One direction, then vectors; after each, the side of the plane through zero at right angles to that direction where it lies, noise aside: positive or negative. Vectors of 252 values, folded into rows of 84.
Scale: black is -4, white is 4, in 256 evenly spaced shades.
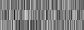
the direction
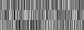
positive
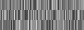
negative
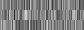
positive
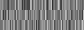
positive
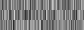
negative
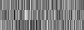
positive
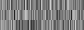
positive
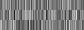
positive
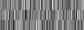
negative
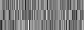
negative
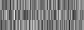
negative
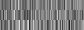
negative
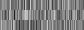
positive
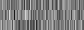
positive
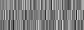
negative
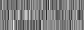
positive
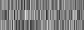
positive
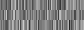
negative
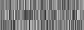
negative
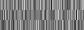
negative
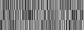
negative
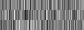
negative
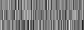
positive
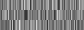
negative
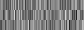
negative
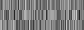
positive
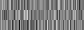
positive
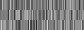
positive
